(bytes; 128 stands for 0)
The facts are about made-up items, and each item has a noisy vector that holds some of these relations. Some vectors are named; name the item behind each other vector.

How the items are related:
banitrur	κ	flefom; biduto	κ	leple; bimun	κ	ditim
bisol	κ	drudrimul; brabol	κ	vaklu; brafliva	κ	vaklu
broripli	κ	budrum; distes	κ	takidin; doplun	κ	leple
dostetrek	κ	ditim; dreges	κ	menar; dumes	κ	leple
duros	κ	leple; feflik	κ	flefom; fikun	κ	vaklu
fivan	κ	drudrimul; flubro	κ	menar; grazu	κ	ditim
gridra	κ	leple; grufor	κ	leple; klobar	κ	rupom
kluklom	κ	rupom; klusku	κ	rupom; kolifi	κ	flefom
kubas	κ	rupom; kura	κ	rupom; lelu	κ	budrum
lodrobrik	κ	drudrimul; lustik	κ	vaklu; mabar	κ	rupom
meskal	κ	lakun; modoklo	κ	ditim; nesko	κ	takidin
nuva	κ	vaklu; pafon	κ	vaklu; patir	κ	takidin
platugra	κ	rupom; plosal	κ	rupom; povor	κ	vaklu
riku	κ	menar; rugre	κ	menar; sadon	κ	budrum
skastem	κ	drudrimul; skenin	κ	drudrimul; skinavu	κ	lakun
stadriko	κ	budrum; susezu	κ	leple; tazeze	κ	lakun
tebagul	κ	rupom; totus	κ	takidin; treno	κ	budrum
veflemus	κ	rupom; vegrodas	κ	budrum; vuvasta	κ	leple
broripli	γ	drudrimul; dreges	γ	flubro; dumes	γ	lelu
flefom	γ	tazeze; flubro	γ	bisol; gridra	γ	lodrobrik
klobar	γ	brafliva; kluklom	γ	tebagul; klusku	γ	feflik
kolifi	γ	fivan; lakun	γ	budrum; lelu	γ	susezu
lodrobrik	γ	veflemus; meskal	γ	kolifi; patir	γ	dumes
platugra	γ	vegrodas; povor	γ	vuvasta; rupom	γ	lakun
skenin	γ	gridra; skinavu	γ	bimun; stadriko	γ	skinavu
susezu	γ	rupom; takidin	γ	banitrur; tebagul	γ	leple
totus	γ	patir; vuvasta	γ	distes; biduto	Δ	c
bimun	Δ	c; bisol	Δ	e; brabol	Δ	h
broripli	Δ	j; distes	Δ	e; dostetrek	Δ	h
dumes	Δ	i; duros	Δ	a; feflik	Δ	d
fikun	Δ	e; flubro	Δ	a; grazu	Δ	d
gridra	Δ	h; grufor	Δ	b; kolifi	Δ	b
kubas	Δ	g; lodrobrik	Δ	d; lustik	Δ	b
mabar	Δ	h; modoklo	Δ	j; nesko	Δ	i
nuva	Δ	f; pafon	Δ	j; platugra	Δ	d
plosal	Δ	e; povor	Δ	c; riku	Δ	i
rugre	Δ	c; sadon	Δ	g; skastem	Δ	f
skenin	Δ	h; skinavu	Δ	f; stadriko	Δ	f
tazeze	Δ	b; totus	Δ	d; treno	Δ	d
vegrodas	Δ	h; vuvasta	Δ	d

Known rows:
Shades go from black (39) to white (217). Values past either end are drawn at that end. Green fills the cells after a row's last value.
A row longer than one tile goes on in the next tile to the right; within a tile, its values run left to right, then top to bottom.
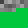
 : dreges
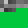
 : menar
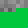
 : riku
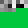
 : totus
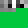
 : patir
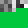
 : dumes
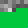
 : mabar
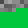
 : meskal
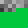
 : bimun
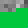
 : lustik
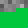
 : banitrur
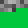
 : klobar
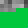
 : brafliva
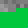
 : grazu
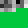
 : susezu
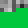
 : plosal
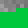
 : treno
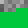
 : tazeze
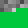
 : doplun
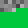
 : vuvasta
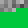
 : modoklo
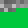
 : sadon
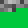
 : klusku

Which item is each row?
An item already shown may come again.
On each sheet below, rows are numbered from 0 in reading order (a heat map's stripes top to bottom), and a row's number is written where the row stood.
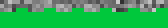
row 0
platugra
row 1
tazeze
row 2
dostetrek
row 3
dostetrek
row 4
vaklu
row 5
broripli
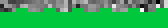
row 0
leple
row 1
flubro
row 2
plosal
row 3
feflik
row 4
skenin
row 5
lakun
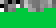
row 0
budrum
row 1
nuva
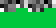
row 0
lakun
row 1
rupom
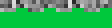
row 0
lelu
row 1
vuvasta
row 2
lelu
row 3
modoklo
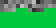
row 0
duros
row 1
drudrimul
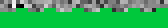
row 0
totus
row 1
povor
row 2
fikun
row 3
gridra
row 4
biduto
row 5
kubas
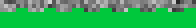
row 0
vegrodas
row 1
pafon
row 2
feflik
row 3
bimun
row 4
grufor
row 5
rugre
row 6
vaklu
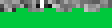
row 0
veflemus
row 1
patir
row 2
stadriko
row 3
brabol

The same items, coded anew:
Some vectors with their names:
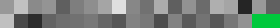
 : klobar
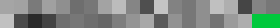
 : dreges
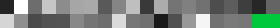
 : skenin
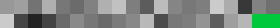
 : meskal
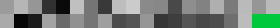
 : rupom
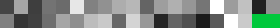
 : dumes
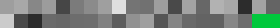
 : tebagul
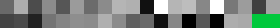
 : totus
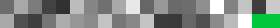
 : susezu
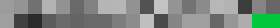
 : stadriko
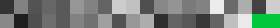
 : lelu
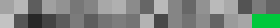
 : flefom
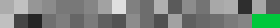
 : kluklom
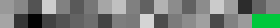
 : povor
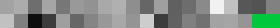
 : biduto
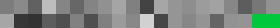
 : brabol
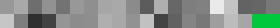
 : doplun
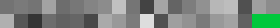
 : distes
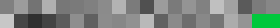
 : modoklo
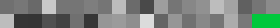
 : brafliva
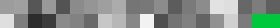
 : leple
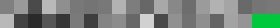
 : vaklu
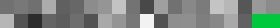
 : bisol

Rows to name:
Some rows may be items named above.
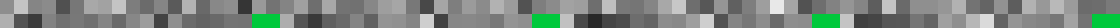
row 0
mabar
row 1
dostetrek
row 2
flubro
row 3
tazeze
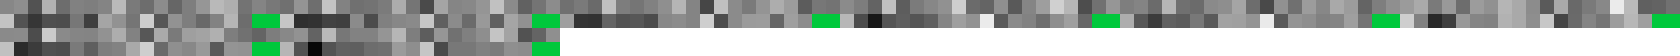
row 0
drudrimul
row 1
pafon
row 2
nuva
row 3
bimun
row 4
vegrodas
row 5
doplun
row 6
lustik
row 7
rugre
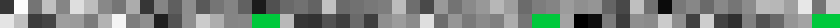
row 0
gridra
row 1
brafliva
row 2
budrum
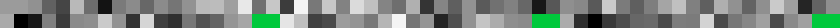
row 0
budrum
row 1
gridra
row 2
povor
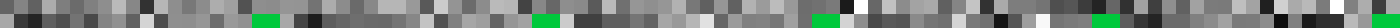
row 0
fikun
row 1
stadriko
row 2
tazeze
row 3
skenin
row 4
patir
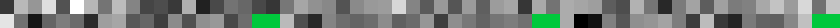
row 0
veflemus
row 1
plosal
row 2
lakun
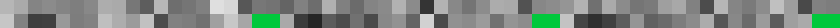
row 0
vuvasta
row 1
fikun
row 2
broripli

